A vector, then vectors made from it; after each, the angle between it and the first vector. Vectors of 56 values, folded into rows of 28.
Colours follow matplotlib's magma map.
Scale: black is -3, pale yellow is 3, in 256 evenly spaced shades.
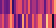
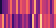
partly aligned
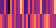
partly aligned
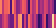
nearly opposite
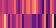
partly opposed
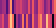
nearly parallel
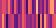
orthogonal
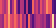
partly opposed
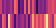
partly aligned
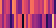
nearly opposite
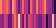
nearly opposite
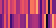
partly opposed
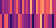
orthogonal
